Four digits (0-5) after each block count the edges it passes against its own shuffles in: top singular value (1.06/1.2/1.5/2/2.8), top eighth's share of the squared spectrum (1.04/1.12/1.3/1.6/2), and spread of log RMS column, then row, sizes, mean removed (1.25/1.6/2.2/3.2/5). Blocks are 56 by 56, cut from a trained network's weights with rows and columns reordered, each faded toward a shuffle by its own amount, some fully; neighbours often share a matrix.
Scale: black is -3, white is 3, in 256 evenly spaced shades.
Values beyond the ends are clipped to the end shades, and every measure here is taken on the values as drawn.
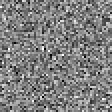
0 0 0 0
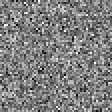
0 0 0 0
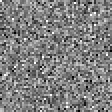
0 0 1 0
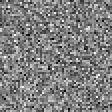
0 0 0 0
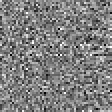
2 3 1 2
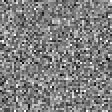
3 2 0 1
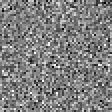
2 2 0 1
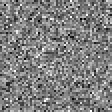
1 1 0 0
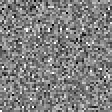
1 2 0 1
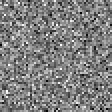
1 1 0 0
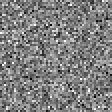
1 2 0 0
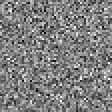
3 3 1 1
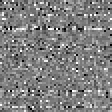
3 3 0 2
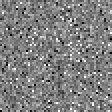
1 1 0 0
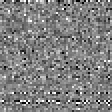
4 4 1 3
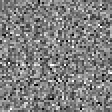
3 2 0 2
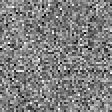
3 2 0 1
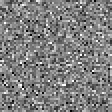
2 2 0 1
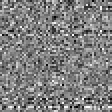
4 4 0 3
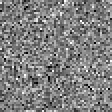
2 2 0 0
